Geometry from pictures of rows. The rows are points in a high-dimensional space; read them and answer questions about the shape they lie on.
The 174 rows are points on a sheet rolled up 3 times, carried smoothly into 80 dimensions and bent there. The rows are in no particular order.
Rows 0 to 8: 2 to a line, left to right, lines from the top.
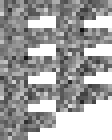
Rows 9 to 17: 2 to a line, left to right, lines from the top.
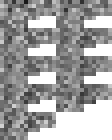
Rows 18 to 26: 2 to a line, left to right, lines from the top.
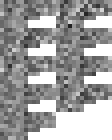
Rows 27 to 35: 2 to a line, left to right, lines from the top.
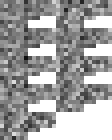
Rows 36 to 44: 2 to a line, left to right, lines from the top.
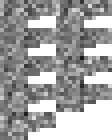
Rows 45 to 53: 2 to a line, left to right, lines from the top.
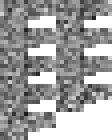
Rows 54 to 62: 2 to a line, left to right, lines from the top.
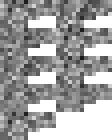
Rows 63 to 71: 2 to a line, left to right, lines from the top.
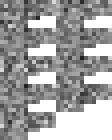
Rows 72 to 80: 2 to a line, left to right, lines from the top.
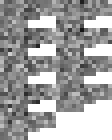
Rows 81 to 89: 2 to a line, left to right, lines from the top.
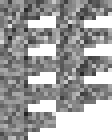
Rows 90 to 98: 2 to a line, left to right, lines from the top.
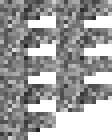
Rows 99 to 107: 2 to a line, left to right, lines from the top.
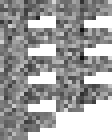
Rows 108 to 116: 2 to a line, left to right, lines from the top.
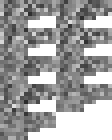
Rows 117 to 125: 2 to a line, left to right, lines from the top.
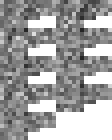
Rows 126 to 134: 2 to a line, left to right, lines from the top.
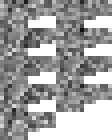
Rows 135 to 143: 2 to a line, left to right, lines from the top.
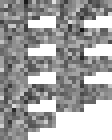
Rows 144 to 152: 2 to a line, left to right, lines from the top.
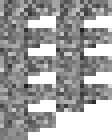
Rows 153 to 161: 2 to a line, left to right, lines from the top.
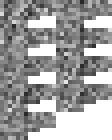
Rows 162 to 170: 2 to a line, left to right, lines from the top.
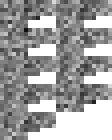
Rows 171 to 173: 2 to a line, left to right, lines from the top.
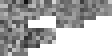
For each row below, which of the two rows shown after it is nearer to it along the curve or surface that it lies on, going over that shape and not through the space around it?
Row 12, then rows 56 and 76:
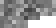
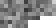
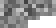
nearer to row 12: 76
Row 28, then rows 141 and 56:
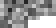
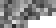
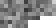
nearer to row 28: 56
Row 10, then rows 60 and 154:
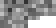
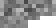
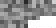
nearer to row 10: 154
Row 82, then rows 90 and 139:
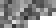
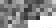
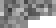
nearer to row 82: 90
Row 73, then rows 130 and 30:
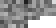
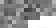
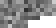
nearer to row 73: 30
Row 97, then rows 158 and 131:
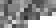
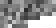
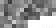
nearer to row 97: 158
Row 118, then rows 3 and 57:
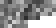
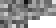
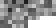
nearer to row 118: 3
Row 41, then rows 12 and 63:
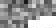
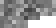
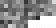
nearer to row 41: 63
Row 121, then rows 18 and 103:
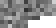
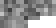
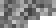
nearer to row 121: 103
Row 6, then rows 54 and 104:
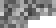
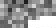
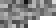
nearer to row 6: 54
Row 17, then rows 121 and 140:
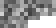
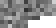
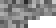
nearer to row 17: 121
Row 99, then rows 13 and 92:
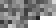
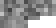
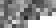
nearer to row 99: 92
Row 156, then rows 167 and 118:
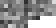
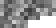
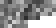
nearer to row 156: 118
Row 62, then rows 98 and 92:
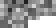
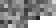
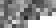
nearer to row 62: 98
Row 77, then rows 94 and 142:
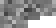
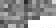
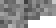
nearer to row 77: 142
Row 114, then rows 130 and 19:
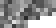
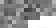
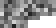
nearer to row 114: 19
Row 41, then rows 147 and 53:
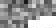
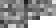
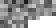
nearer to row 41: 53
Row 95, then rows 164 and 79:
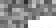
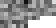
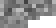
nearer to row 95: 79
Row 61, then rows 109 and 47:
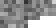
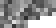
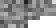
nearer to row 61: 47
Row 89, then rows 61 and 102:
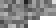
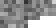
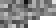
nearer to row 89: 61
